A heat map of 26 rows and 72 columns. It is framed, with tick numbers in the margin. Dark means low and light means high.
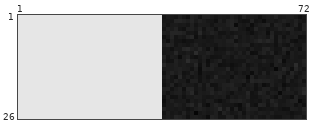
The table splits into one row of 2 panels. Panel 1,1: very high, flat. Panel 1,2: very low, fine-grained, faint in contrast.
